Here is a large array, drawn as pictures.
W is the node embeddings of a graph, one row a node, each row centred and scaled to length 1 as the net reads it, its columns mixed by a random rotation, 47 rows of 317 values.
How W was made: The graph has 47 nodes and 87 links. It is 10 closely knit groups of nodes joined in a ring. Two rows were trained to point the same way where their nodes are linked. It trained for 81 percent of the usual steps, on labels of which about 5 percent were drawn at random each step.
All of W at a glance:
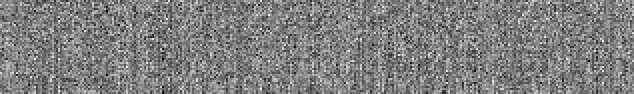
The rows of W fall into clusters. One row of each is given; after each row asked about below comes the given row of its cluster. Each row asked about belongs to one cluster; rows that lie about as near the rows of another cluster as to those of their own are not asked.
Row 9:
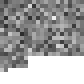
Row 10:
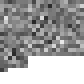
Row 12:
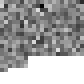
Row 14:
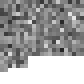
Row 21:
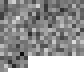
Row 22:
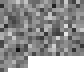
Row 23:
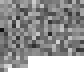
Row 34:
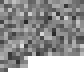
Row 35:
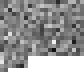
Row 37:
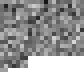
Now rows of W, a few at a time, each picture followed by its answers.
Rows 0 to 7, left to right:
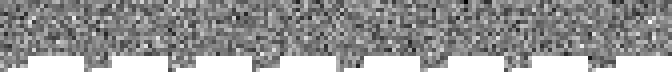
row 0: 14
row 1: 9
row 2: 23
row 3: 37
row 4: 35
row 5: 37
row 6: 9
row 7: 21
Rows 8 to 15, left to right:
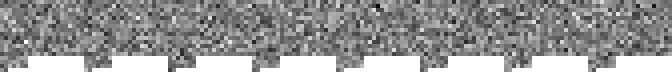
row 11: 22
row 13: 10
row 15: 34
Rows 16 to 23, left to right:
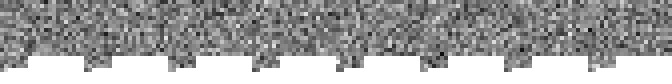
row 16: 37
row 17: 12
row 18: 21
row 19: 23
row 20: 35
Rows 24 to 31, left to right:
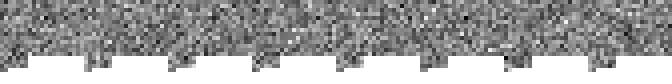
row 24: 10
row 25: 35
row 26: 34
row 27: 12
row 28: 34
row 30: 21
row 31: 35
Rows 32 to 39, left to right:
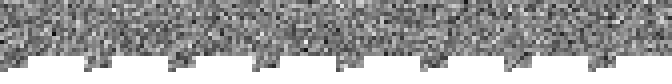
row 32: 22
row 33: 35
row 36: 23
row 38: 34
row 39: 14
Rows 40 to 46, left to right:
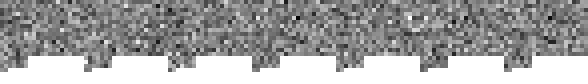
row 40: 14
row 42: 14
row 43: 10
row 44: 14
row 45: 10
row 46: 10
